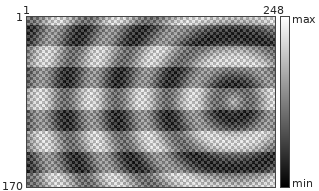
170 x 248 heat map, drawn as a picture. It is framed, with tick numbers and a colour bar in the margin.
Stripes: horizontal, repeating 4 times. Slope: none. Average level on the scale: 50%. Rings: centred on the middle right.
